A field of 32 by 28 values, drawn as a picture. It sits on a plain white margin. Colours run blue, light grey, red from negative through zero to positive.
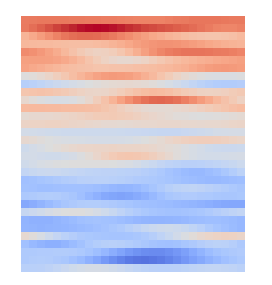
The ninth with the lowest average is the bottom middle. Values rise toward the top. Streaks run across, left to right.
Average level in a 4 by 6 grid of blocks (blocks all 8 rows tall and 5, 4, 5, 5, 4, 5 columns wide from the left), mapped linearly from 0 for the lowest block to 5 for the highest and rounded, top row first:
555555 | 333333 | 111111 | 110001
